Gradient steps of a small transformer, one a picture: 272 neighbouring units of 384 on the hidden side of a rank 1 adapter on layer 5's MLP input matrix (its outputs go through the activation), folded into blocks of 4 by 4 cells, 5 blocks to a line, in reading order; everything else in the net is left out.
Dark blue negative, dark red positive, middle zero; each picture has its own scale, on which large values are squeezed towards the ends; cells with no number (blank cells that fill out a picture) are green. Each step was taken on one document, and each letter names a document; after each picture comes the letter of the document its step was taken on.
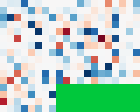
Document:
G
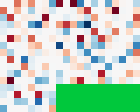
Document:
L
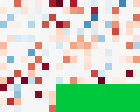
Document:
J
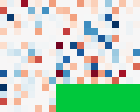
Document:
G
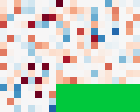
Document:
J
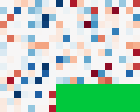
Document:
J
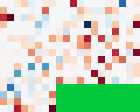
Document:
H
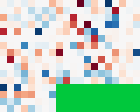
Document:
G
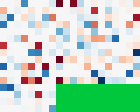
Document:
J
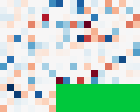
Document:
L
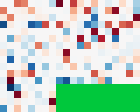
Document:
L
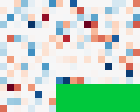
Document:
H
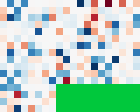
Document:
G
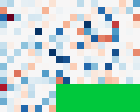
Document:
G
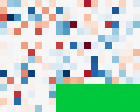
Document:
G
